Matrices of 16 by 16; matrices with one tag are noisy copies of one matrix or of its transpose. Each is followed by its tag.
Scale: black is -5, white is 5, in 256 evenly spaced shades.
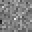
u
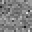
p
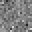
p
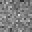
u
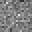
u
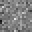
u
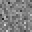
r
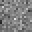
u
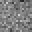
u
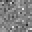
p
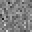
r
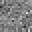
p
